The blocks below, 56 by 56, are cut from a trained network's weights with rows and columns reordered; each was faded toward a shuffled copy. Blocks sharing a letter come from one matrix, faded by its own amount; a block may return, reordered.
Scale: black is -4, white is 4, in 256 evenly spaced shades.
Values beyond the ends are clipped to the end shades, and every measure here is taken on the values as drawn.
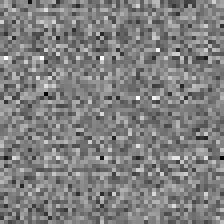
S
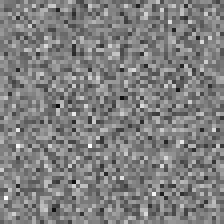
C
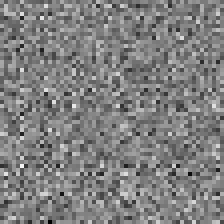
S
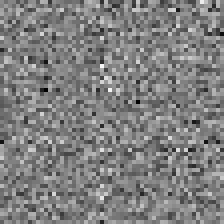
S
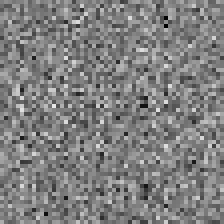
C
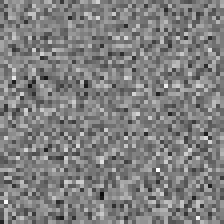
C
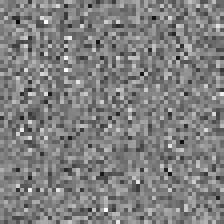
C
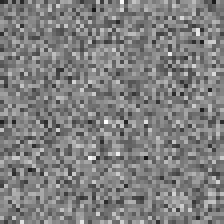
C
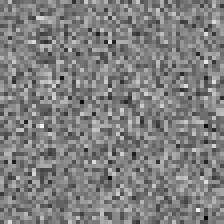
C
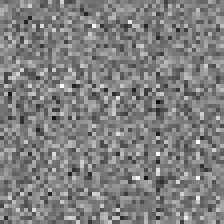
C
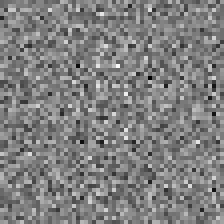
C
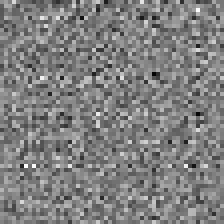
S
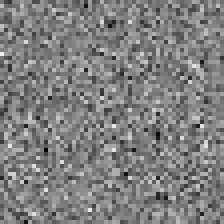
C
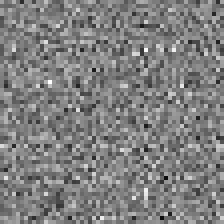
S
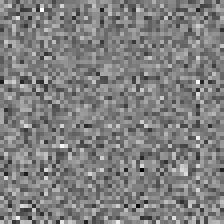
S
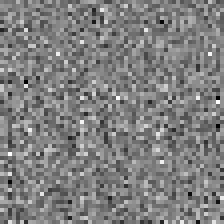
C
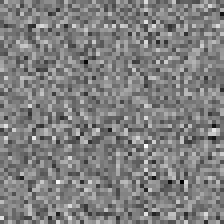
S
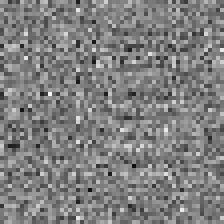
S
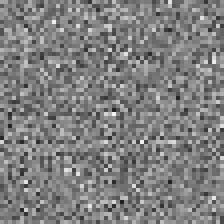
C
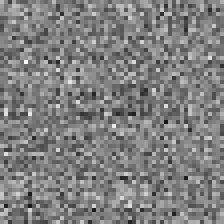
S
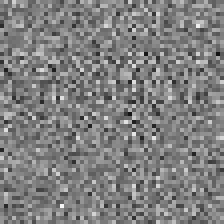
S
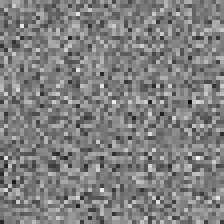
S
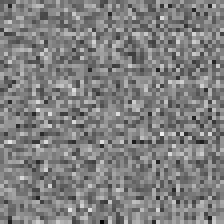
S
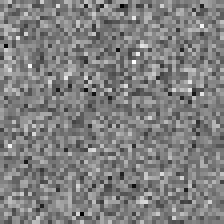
C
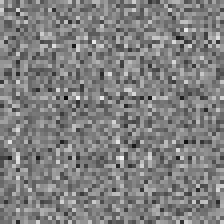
S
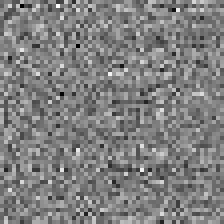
S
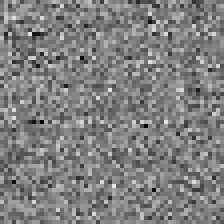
C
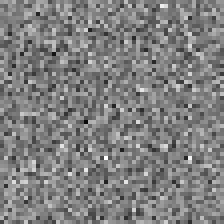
C
